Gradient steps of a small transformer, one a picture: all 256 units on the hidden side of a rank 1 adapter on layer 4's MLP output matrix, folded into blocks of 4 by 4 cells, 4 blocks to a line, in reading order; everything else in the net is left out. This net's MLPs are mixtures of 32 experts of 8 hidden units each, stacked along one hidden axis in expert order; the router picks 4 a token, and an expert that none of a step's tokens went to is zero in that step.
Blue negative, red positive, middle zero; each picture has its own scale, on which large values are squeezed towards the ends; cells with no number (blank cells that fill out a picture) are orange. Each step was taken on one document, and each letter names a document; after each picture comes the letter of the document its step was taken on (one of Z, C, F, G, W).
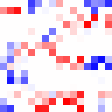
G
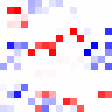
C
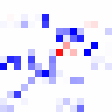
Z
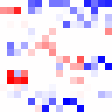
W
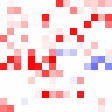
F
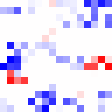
W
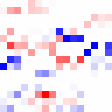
C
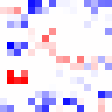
W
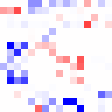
W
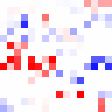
F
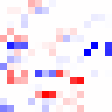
C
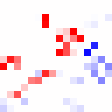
Z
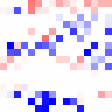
G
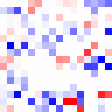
G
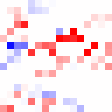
C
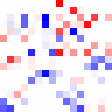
Z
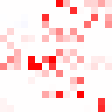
F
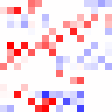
G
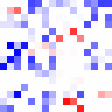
G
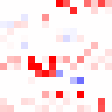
F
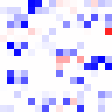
W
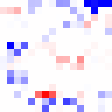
W
